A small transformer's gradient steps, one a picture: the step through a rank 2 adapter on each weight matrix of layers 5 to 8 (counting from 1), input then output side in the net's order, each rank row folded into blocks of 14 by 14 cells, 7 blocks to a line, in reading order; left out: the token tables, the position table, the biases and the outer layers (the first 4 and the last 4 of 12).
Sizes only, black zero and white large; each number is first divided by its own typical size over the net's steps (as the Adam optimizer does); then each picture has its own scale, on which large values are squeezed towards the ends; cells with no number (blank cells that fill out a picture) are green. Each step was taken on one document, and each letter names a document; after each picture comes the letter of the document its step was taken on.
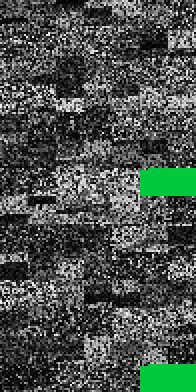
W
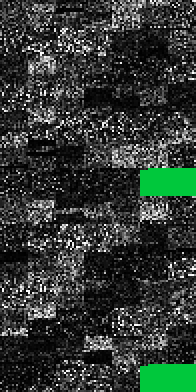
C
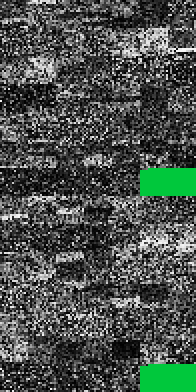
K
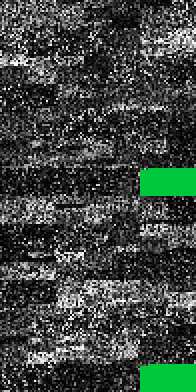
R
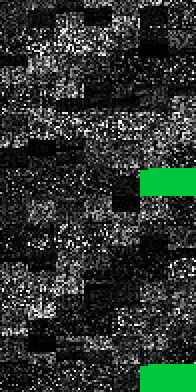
C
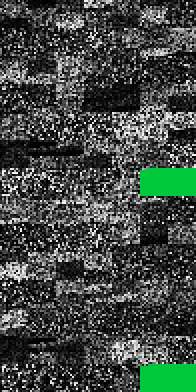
R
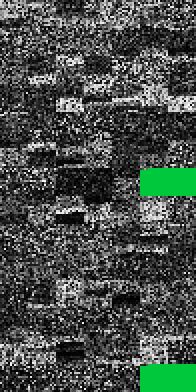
W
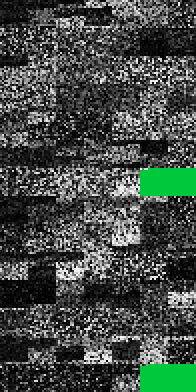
W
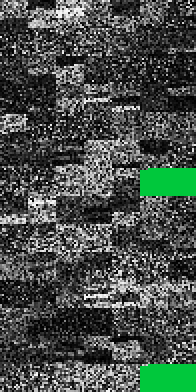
K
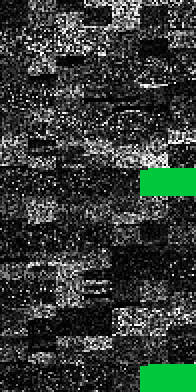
C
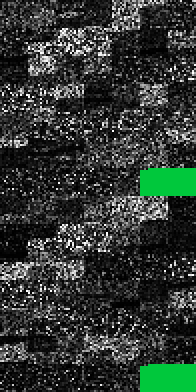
C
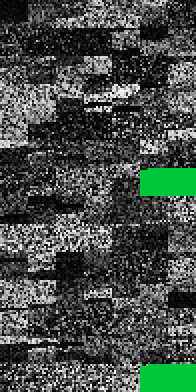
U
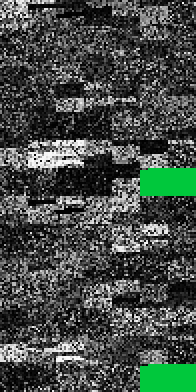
W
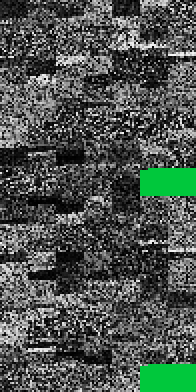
U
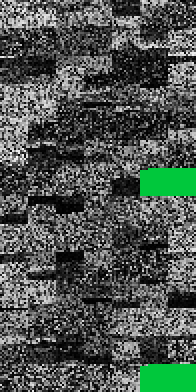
U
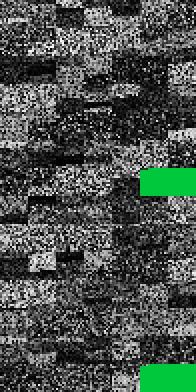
U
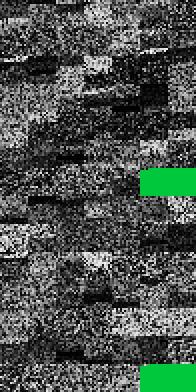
U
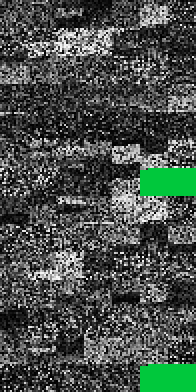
W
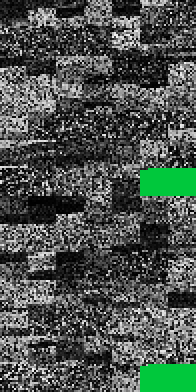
U
